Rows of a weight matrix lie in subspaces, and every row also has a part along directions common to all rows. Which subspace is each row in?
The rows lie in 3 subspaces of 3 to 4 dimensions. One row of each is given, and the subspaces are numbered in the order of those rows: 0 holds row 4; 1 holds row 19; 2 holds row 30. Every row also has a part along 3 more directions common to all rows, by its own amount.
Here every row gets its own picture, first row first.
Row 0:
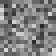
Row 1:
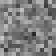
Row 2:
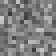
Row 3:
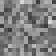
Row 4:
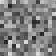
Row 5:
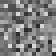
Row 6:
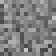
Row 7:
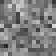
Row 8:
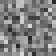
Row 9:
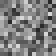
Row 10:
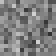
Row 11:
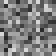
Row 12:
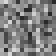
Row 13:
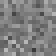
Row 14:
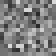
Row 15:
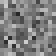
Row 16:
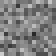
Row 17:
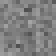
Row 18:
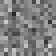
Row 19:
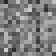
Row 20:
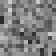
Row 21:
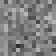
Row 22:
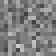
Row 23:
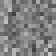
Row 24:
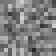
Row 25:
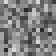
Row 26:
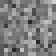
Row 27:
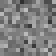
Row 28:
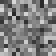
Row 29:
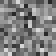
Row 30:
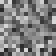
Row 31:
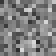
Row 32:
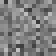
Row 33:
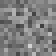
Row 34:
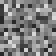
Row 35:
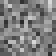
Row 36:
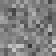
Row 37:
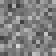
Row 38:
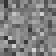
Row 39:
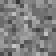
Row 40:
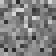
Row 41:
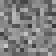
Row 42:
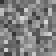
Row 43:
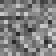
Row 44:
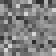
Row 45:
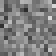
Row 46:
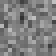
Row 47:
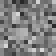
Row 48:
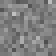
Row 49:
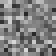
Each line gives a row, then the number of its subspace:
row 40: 2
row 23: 0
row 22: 1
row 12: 1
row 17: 1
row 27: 0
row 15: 0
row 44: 2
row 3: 0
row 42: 1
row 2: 2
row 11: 1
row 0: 2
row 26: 1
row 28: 2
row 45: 0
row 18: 0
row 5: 1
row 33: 1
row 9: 0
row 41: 0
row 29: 2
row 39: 2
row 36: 1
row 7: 0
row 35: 2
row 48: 2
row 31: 1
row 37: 0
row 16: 2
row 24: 0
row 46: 0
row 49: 2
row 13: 0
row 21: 1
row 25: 1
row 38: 0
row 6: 2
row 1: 2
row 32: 1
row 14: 1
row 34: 2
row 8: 0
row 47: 0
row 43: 2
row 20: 2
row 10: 1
